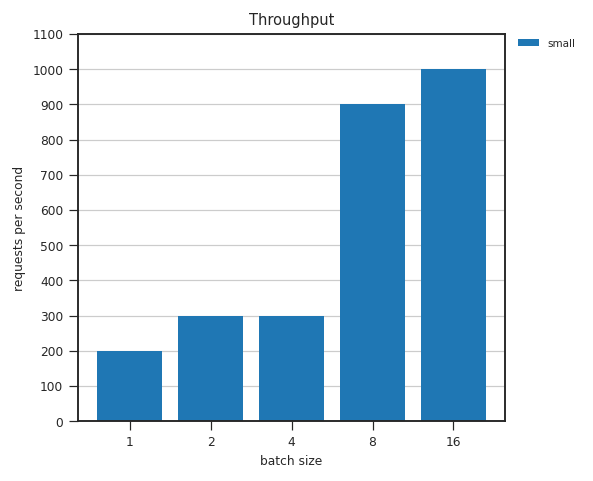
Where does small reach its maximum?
16
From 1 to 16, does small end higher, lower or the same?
higher
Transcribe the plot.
Title: Throughput
x-axis: batch size, ticks 1 2 4 8 16
y-axis: requests per second, ticks 0 100 200 300 400 500 600 700 800 900 1000 1100
Legend: small
Values:
small: 200 300 300 900 1000
